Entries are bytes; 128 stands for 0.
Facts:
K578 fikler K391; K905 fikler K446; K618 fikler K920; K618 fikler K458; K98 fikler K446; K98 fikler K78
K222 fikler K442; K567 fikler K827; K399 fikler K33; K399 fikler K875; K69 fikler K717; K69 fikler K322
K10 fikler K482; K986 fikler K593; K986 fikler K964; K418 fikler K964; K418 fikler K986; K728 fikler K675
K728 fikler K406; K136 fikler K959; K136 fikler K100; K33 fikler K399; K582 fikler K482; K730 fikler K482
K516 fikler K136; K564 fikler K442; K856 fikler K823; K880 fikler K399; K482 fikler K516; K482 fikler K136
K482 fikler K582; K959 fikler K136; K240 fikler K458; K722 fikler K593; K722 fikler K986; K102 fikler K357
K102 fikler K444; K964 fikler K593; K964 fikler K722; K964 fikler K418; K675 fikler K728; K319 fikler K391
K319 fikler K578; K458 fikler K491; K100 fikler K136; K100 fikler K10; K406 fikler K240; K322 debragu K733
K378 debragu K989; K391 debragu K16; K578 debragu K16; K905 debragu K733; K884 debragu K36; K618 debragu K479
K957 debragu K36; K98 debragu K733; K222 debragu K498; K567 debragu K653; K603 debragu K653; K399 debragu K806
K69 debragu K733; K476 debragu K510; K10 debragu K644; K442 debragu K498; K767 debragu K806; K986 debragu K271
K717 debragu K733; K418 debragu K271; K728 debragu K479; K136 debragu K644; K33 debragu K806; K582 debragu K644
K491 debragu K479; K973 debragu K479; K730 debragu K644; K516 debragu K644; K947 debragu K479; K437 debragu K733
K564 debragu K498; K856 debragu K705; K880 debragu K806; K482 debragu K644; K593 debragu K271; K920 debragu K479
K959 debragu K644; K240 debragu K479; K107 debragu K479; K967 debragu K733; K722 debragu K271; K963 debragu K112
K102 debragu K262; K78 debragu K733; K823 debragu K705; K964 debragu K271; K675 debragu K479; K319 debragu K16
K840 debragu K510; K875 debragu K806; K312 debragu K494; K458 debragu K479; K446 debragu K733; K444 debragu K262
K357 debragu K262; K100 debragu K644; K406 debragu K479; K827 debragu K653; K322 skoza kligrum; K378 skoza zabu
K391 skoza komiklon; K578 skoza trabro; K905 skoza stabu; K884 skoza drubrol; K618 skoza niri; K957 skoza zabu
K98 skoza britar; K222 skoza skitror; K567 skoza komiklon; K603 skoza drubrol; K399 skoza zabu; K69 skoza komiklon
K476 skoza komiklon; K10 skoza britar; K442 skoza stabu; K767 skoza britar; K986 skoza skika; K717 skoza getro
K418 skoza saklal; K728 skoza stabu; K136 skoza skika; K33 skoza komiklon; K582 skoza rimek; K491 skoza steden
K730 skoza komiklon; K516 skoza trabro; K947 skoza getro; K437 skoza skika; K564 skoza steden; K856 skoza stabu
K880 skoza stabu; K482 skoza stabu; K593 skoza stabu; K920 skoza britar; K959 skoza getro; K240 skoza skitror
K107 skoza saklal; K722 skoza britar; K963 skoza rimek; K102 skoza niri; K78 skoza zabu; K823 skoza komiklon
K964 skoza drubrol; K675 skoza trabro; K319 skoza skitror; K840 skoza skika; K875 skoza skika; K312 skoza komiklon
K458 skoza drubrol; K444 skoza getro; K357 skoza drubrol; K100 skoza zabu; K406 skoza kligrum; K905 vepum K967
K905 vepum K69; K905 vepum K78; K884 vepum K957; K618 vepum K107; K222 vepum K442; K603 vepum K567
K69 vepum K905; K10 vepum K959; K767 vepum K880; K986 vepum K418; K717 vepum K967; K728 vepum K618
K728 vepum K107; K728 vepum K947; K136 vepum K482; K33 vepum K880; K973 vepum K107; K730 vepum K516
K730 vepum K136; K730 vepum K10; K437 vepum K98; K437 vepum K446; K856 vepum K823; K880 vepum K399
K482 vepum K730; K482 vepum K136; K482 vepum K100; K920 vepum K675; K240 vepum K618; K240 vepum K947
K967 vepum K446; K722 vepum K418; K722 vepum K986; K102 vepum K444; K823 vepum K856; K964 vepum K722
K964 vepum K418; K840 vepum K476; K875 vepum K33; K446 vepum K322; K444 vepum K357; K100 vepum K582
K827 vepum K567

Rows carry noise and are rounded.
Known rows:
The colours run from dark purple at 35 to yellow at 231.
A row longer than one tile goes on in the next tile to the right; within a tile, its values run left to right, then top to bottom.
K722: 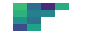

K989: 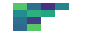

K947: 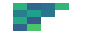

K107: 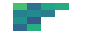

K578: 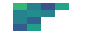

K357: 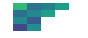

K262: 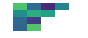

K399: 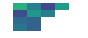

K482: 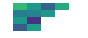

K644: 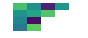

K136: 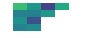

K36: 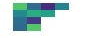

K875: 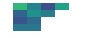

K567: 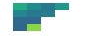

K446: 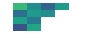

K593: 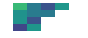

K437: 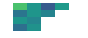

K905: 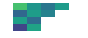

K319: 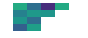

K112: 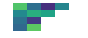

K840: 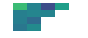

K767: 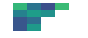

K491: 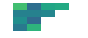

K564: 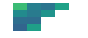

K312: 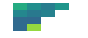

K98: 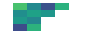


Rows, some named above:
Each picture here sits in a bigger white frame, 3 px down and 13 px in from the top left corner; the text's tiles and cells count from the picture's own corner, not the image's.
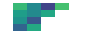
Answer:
K10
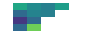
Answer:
K33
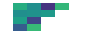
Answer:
K959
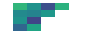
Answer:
K516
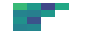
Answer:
K136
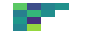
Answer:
K479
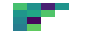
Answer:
K644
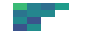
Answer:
K963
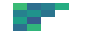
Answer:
K675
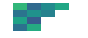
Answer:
K973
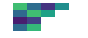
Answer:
K806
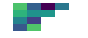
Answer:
K271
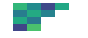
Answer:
K717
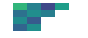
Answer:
K102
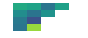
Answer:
K730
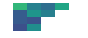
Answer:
K880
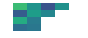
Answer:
K78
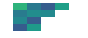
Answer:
K827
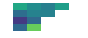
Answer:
K33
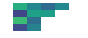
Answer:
K322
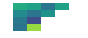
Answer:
K730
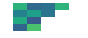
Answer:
K947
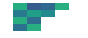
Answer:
K240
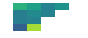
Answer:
K69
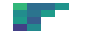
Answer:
K964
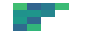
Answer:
K920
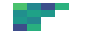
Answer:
K98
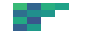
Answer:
K458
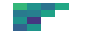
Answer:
K582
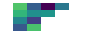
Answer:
K271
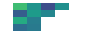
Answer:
K78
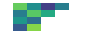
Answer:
K733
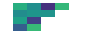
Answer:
K959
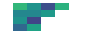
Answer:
K516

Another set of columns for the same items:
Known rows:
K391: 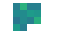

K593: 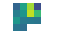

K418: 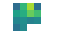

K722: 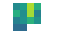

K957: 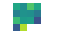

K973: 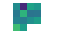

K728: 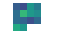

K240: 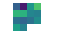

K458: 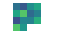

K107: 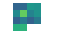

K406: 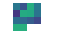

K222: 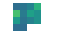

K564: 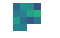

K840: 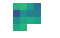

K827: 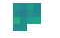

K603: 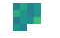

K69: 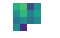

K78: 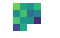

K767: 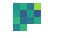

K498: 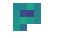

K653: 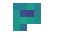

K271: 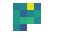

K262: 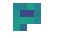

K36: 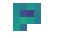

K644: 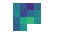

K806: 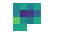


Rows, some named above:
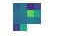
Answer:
K482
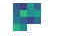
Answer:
K491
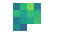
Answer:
K964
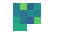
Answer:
K33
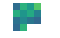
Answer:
K963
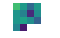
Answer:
K733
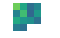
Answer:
K717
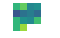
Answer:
K875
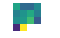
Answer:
K100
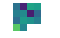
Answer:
K479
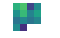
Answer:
K69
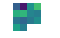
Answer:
K240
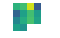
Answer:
K986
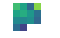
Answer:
K98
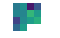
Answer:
K730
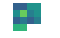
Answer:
K107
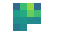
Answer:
K418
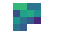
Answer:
K322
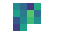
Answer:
K10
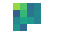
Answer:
K437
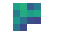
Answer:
K905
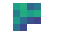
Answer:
K905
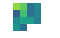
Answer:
K437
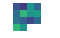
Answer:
K491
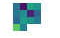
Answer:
K479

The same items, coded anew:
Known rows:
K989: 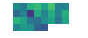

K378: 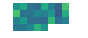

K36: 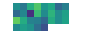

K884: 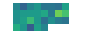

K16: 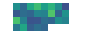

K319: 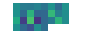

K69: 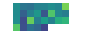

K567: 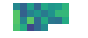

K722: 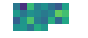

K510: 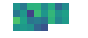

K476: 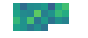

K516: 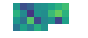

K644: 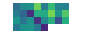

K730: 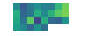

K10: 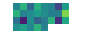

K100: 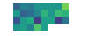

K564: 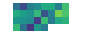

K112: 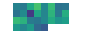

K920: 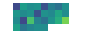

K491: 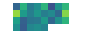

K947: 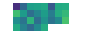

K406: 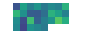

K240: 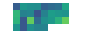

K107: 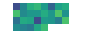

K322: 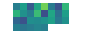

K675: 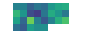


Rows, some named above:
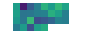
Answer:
K578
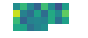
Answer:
K827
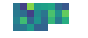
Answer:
K271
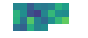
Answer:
K675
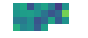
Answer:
K767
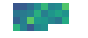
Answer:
K717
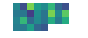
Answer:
K271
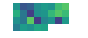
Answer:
K516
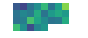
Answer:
K717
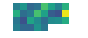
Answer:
K444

